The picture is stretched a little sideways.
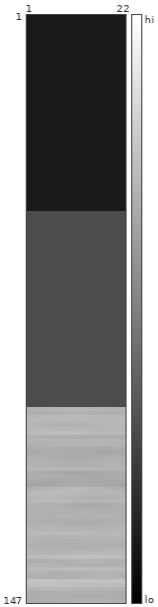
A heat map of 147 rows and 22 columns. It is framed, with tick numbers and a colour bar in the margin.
The table splits into 3 rows of 1 panel. Panel 1,1: very low, flat. Panel 2,1: low, flat. Panel 3,1: high, streaked across, faint in contrast.
